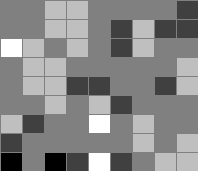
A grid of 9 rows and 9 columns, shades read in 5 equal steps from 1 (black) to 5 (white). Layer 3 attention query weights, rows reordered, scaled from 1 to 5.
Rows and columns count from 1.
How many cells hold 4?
22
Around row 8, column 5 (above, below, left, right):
5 5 3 3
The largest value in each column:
5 4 4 4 5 3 4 4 4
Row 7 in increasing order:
2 3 3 3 3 3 4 4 5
